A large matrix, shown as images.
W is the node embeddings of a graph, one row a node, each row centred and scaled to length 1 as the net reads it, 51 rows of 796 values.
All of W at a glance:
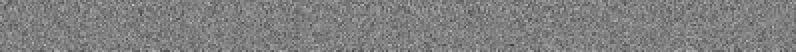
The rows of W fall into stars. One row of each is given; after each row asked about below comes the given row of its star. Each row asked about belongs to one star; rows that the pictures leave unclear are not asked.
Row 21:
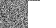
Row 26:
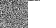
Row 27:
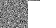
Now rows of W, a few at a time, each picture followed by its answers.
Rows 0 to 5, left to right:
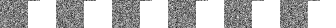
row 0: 26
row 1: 21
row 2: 26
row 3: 26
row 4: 21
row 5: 21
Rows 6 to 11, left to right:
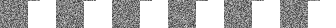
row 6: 27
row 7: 27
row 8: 27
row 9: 27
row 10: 27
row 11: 27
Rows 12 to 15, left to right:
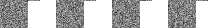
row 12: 21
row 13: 26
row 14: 26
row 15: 21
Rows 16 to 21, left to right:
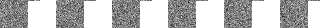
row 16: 26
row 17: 27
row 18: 21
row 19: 21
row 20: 21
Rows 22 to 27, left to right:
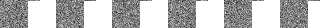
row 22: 27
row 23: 26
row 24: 26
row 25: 26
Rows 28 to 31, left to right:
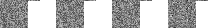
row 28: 21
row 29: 26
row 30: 26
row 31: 27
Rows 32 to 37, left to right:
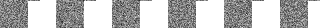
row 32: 27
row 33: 21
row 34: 21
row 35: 27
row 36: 27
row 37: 26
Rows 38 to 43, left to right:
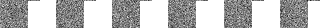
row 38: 21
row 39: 21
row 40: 27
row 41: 21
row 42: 27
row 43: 21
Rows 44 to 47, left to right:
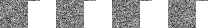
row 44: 26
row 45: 26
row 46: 26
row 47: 21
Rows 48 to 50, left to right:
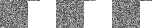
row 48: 27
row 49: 26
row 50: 26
